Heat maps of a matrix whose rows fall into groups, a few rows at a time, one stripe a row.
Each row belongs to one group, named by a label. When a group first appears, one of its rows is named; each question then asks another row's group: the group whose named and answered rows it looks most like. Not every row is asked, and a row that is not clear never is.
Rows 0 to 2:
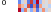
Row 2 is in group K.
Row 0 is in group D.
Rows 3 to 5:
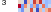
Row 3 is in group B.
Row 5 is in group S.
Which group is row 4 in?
K
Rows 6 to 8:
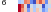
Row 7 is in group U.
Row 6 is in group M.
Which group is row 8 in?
U
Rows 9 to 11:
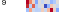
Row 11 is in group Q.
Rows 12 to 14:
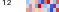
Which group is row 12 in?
M
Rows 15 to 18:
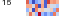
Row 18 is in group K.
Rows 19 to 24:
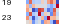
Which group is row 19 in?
Q
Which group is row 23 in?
B
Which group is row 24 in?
M
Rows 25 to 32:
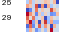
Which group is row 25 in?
Q
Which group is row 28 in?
U
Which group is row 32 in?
Q
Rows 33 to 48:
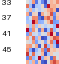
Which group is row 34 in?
B
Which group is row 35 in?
Q
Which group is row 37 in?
M
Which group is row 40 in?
K
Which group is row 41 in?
Q
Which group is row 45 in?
B
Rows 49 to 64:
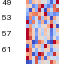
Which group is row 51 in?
S
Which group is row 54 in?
K
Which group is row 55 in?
Q
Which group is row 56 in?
U
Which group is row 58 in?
U
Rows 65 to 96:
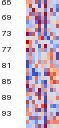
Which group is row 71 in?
S
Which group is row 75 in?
U
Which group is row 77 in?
K
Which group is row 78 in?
Q
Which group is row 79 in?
Q
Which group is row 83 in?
B
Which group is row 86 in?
K
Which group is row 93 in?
U
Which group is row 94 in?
S
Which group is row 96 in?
D
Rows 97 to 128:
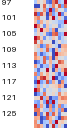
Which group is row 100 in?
K
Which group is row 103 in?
U
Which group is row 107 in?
K
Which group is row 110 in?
B
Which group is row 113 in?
B
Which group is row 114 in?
S
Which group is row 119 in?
U
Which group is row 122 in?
D
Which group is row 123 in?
K
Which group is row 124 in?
U
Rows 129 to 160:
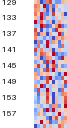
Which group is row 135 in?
M
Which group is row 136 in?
B
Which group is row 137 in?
K
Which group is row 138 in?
B
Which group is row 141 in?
K
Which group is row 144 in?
D
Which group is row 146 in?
D
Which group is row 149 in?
S
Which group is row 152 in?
S
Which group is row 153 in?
S
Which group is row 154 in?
S
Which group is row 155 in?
M
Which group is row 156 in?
D
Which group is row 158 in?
M
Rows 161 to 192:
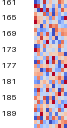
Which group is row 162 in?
U
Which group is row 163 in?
S
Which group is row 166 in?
U
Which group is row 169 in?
S
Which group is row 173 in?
U
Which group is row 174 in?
Q
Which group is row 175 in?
D
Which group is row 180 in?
Q
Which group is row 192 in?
Q
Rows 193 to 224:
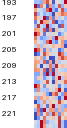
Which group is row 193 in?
S
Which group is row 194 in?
K
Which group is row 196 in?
B
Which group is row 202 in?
B
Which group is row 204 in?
Q
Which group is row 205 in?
U
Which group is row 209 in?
B
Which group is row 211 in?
D
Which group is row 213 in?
S
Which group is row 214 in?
U
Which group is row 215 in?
Q
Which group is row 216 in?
M
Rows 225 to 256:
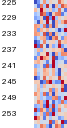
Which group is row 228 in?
M
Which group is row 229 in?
D
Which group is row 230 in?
S
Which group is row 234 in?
M
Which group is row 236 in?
K
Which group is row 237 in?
Q
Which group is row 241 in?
D
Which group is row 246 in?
Q
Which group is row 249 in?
M
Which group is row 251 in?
D
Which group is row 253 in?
D
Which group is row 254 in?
U
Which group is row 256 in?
M
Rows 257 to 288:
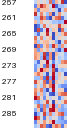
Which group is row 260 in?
K
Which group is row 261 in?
M
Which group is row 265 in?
S
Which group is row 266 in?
K
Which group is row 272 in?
S
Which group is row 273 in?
D
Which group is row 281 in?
U
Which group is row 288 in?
M
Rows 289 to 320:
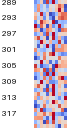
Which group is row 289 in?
D
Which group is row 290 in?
Q
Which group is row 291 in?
Q
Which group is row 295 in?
K
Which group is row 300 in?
S
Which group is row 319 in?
D
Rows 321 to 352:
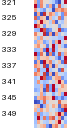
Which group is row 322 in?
K
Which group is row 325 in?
K
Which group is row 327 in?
U
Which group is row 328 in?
M
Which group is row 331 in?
Q
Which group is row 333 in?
D
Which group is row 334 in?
K
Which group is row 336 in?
S
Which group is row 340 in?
M
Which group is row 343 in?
D
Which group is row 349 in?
Q
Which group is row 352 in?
M
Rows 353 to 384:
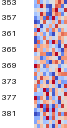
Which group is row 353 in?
Q
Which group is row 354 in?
M
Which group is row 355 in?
M
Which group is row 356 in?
M
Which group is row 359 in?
B
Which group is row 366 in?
M
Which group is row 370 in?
Q
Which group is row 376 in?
S
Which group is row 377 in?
K
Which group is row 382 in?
D
